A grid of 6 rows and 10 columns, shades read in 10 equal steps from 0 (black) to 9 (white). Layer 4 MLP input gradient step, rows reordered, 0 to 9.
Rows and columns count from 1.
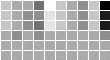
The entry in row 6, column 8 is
6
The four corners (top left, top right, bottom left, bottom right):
7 0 6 6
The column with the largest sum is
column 5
